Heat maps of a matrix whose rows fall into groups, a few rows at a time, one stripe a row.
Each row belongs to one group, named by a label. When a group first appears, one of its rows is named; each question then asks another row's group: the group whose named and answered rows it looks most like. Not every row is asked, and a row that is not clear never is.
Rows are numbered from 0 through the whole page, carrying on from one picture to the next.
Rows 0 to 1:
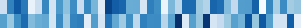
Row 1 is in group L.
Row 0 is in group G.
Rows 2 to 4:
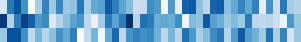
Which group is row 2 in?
G
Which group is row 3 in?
L
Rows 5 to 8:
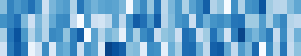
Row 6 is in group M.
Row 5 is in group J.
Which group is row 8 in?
G
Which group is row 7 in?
G
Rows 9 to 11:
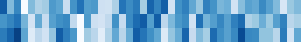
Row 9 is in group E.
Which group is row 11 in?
M
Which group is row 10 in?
M
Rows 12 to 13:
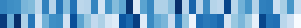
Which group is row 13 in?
E
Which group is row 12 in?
L
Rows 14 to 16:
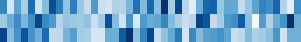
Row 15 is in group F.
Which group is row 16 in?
L
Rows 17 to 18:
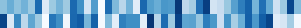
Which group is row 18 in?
E
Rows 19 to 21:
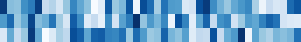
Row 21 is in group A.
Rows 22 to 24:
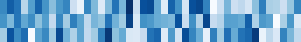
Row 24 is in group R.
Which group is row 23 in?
L
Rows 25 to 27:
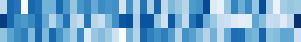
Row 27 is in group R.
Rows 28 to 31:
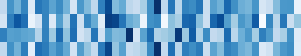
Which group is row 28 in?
R
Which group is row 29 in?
G
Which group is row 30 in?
L
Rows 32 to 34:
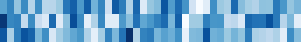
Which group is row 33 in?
E
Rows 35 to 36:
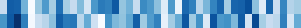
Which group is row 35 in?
G
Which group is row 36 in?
M
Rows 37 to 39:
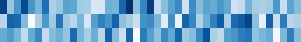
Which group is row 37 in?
L
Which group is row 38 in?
G
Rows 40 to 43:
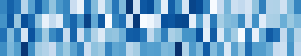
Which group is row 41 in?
A
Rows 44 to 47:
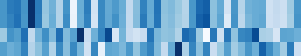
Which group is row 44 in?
J
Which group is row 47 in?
L
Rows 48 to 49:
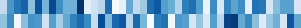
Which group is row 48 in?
R
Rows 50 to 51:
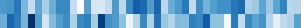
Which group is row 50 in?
M
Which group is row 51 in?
J
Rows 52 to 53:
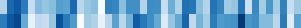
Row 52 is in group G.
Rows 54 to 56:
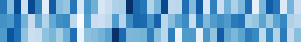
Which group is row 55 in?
M
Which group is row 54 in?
E
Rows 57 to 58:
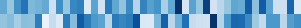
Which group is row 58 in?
A
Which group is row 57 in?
L
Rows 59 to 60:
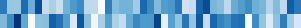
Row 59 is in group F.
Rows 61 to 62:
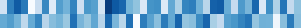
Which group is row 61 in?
G
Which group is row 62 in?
F
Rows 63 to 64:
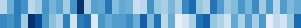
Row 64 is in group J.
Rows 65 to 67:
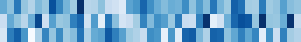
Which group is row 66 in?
F
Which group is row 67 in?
G
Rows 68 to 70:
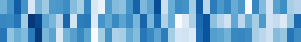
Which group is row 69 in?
J
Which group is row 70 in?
F
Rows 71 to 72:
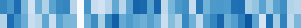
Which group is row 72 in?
G
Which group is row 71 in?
M
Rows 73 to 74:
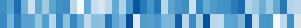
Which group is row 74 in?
L
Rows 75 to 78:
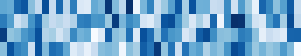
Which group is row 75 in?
L
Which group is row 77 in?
F
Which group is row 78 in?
R
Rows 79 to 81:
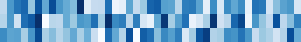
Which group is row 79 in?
R
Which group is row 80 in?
A
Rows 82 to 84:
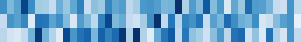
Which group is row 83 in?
R
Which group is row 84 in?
A
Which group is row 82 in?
L
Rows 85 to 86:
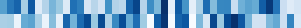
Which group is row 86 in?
A
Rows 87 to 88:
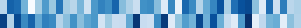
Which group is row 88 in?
E
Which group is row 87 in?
G
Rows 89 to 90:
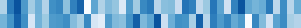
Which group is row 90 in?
M
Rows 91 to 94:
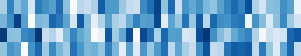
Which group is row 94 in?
F
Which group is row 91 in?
R
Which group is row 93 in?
F
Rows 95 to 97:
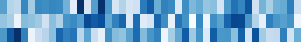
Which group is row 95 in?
R
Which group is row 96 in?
A
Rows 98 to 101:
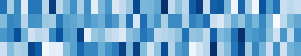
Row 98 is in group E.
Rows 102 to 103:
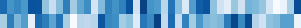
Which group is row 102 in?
J
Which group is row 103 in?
R
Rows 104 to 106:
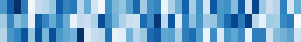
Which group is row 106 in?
R
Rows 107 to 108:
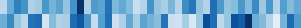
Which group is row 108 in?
F
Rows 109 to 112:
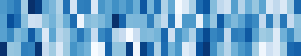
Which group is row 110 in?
G
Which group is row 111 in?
F
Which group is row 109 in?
J
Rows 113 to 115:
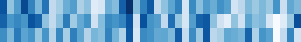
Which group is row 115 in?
L
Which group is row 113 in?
L
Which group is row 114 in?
J
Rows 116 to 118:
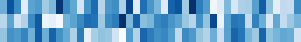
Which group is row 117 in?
A
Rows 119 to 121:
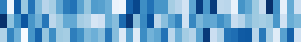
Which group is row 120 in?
L
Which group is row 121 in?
F
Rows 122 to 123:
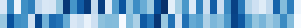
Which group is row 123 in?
R
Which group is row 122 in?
A
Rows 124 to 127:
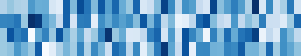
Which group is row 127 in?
A
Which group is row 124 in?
A
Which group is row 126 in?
R
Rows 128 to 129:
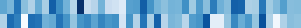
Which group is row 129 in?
J
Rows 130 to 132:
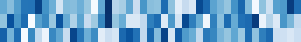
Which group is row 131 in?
R
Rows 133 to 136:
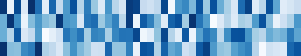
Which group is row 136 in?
F
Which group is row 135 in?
A
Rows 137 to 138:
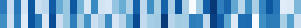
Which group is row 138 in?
E
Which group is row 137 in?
E
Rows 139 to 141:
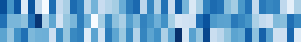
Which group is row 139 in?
E
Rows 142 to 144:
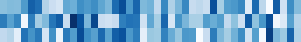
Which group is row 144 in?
A
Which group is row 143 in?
E
